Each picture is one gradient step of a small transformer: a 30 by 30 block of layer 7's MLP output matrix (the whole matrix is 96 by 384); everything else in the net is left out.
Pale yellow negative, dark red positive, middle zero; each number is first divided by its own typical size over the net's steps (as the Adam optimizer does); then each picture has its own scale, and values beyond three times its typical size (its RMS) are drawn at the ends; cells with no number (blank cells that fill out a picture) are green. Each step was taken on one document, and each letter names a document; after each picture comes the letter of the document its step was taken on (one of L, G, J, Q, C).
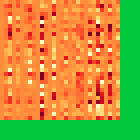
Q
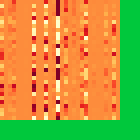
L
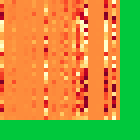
L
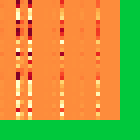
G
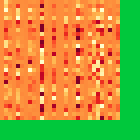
Q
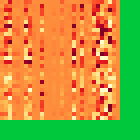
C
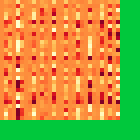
Q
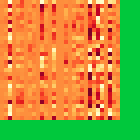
Q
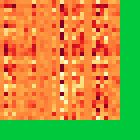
C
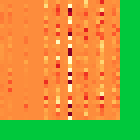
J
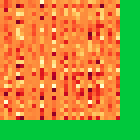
Q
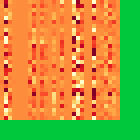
C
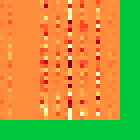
J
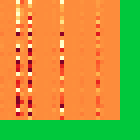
G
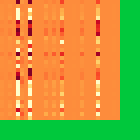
G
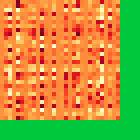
Q
